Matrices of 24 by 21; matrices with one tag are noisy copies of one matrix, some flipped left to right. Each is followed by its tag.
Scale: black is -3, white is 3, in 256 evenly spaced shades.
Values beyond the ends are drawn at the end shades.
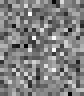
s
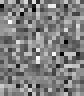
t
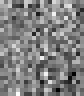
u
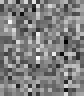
t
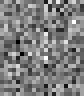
t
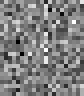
t
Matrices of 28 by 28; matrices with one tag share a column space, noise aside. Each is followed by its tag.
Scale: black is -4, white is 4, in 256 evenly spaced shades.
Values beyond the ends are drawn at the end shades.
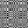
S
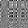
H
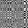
S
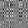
H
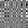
H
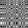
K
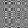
S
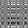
K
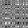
K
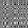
K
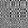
H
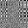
H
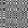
S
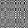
S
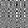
H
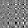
K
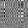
H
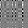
H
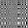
K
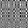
H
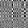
H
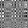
H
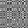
S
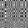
H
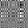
H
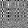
H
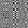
S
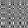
K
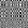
H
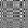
H
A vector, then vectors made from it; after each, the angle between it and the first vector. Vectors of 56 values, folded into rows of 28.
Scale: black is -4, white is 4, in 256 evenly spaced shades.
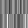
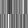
orthogonal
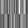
orthogonal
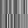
partly aligned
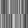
partly opposed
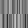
nearly opposite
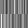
orthogonal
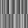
partly opposed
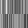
partly opposed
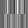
orthogonal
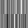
partly opposed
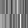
orthogonal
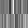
partly aligned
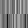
nearly opposite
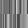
partly aligned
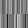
nearly opposite
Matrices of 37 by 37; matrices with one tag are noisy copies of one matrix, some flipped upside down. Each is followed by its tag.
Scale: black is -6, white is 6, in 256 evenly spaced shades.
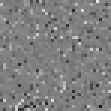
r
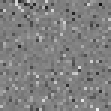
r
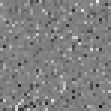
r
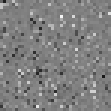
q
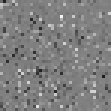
q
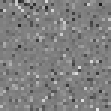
r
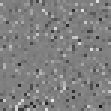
r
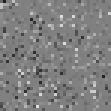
q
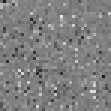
q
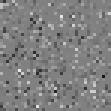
q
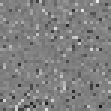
r
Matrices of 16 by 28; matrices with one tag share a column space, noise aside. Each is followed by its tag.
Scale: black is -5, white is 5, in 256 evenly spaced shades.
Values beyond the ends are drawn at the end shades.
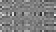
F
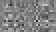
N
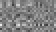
N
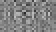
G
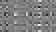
F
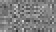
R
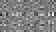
F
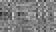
G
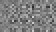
R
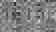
G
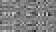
F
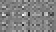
F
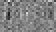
G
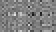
F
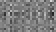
G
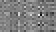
F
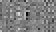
G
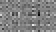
F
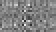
N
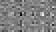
F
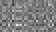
N
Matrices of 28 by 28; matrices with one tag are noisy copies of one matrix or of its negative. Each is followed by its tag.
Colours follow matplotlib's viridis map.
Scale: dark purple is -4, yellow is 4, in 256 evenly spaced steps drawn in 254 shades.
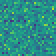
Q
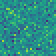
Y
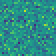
Q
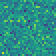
Q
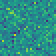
Y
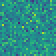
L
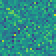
Y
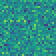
Q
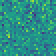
L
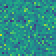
Q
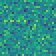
Q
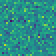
Q
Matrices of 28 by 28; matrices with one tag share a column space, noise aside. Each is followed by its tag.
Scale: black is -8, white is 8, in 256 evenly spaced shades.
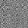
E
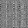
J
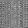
J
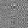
E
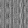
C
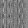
C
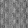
C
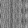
C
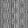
C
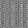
J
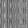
C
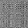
J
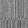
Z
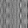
C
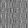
C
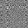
E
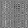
J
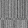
Z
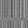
Z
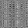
J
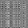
J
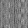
C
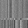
Z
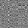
E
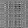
J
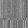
Z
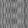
C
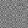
E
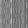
C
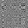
E
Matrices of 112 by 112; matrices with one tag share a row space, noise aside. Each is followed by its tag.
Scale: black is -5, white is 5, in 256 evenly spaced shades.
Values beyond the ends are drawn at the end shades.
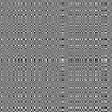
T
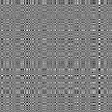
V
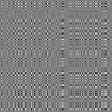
T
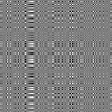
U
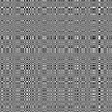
V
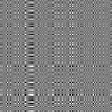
U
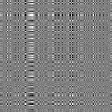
U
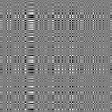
U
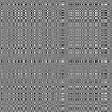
T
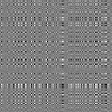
T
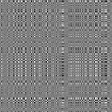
T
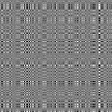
V
